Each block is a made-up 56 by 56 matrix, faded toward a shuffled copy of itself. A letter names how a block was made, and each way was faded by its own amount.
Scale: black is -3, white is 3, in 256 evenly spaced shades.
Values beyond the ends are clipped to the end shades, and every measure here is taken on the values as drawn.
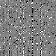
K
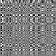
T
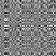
T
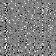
K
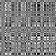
T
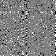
K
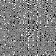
K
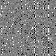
K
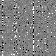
K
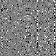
K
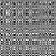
T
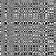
T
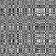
T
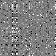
K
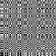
T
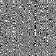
K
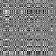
T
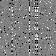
K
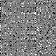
K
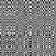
T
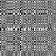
T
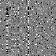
K
